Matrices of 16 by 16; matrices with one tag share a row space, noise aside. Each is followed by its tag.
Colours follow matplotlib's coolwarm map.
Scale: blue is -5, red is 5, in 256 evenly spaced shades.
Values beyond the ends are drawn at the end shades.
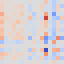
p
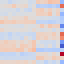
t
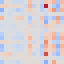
p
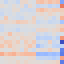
t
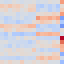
t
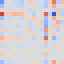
p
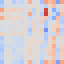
p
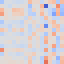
p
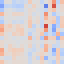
p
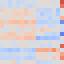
t
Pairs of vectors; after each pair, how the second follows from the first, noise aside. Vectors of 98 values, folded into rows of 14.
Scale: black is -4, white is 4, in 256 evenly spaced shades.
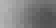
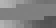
partly zeroed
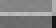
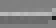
partly zeroed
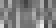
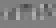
partly zeroed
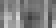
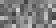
shuffled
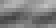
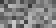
shuffled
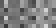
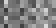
copied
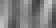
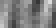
copied
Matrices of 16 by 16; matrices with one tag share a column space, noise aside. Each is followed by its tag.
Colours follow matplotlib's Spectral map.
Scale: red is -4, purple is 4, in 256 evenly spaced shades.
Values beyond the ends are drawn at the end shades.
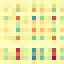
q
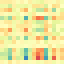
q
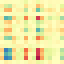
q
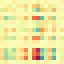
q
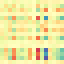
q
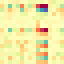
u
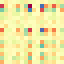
u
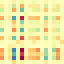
q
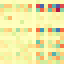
u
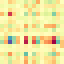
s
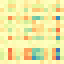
q
